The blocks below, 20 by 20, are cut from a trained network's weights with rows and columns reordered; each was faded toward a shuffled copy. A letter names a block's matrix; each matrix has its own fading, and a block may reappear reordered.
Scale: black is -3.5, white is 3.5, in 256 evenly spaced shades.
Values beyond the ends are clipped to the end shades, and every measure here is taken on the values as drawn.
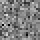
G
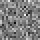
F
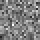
F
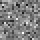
G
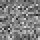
F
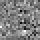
F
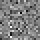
F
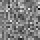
F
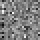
F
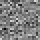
F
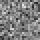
F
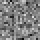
G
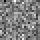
G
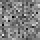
G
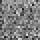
G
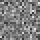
F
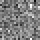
G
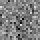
G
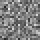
F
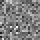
F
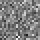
F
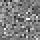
G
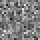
G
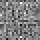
F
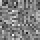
F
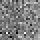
G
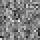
G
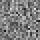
F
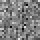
G
